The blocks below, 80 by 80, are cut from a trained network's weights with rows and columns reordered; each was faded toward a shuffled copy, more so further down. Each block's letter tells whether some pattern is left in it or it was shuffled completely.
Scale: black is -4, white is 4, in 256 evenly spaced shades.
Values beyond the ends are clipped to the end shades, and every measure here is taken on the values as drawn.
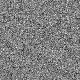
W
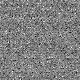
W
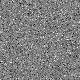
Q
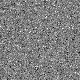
Q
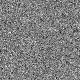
Q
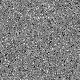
Q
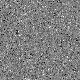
Q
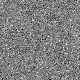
Q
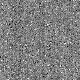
W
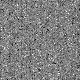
W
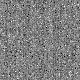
W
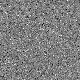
Q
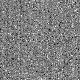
W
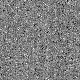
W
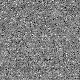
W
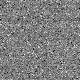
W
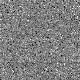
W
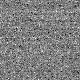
W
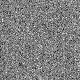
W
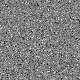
Q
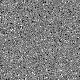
Q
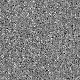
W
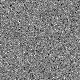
Q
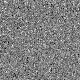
Q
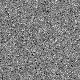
Q
